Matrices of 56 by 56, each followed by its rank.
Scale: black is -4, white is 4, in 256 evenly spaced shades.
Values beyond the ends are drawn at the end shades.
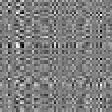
three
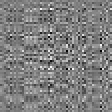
three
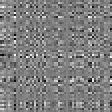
three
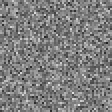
full rank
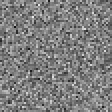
full rank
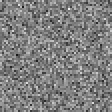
full rank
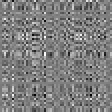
three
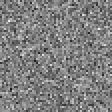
full rank
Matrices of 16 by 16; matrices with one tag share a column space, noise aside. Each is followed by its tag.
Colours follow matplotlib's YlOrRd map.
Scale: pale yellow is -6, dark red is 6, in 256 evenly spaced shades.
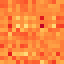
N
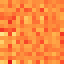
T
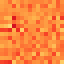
N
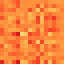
T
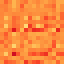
N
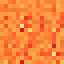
N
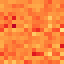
N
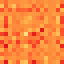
T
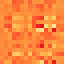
N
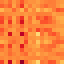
T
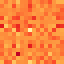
N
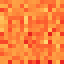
T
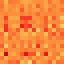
N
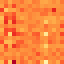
T
